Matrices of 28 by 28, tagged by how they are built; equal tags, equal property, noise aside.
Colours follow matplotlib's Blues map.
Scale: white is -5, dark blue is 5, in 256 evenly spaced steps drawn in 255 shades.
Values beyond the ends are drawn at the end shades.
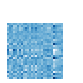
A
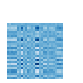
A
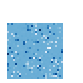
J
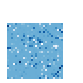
J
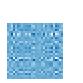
A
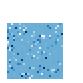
J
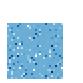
J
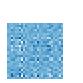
A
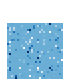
J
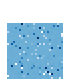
J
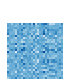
A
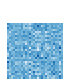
A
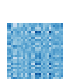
A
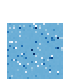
J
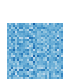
A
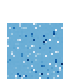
J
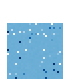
J
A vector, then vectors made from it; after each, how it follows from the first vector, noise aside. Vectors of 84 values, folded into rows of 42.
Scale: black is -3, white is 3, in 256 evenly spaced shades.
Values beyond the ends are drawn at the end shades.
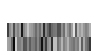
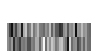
wrapped around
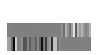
partly zeroed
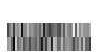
copied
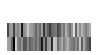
copied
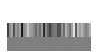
partly zeroed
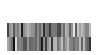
copied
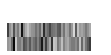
copied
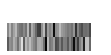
wrapped around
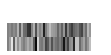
wrapped around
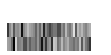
copied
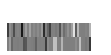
partly zeroed
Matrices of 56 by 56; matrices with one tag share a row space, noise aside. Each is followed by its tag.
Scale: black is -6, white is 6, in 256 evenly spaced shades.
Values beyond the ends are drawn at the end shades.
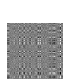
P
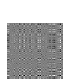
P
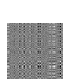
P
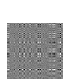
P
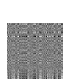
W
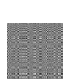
W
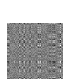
P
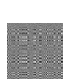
W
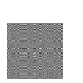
W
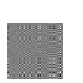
P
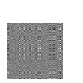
P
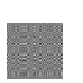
W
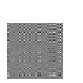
P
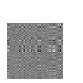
P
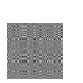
W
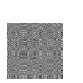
W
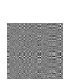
P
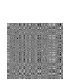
P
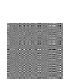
P
